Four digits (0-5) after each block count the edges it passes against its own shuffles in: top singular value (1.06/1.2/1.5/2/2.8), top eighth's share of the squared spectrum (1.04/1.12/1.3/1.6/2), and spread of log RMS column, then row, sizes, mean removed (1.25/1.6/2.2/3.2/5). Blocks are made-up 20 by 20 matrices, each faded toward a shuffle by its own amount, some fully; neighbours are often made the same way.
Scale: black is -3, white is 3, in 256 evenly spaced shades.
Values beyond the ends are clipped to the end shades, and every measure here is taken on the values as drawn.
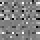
3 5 1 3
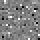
2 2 0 0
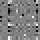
3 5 2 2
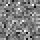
0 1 0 0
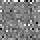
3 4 0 2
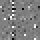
2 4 1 1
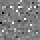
1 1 0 0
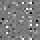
2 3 0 0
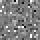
1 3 0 1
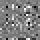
3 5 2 2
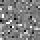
0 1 0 0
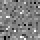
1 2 0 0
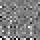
3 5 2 2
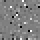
1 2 0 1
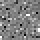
0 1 0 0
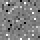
0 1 0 0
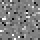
0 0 0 0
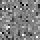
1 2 0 1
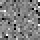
2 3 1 0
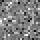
0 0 0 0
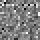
1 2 0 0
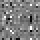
3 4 1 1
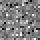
1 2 0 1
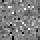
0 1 0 0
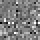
2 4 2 2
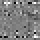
2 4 1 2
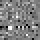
3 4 1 1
